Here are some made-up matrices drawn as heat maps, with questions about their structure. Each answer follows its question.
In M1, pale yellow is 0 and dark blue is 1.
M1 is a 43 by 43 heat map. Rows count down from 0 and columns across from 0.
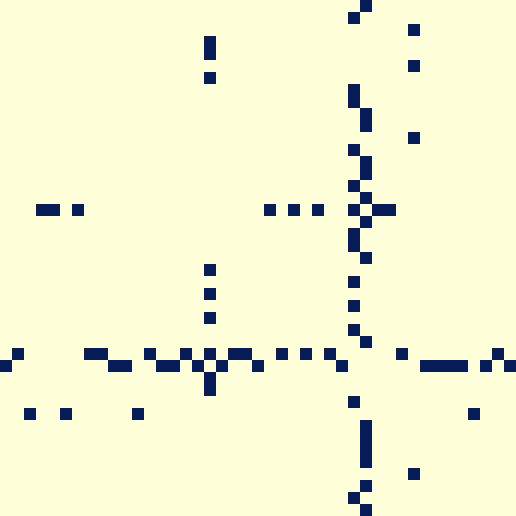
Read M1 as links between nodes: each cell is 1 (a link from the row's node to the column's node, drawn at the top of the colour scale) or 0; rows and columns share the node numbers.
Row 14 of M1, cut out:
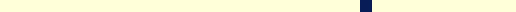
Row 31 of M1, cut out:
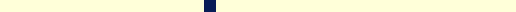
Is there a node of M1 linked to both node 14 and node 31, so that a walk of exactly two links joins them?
no
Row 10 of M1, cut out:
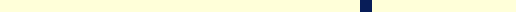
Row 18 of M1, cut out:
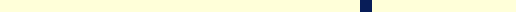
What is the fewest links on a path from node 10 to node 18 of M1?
2
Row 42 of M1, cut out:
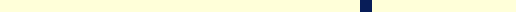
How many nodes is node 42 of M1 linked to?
1
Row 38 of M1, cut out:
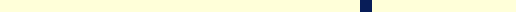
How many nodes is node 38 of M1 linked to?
1
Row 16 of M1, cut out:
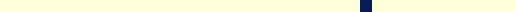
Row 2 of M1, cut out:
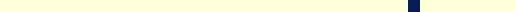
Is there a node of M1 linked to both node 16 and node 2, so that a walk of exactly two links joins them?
no
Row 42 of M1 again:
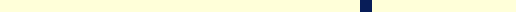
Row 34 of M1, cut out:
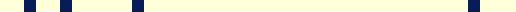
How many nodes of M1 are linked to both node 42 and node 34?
0
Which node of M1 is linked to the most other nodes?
node 30
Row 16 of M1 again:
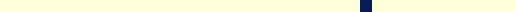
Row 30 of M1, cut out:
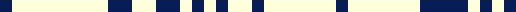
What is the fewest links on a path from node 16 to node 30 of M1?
1
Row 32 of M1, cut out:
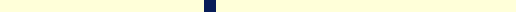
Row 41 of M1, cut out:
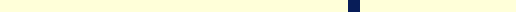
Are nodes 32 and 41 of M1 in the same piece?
yes
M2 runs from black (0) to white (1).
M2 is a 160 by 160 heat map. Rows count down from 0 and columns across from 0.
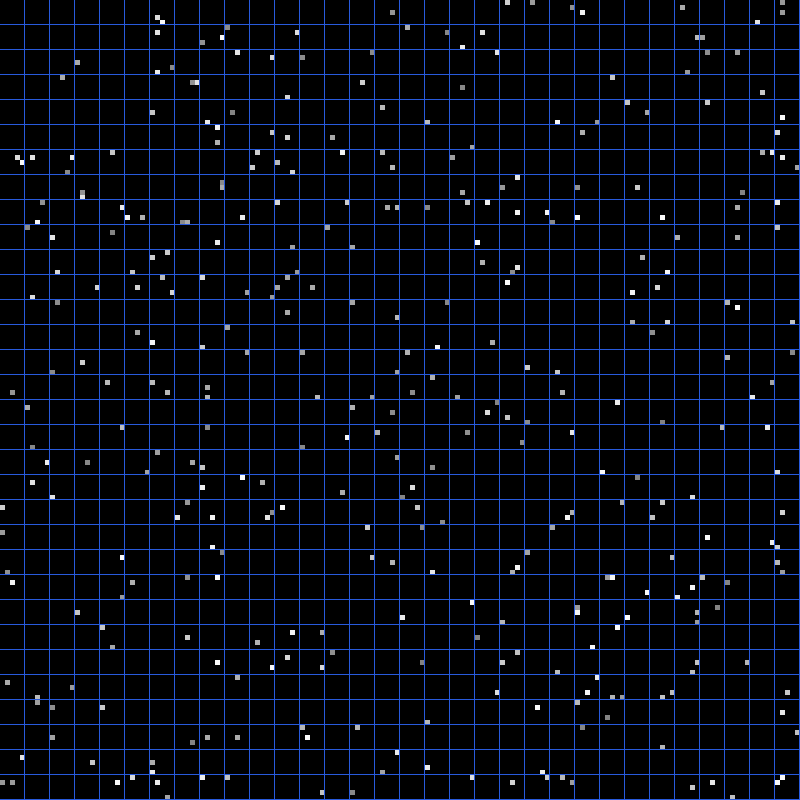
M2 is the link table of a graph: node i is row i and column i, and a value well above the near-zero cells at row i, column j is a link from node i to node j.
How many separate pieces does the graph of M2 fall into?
7
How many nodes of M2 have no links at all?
1
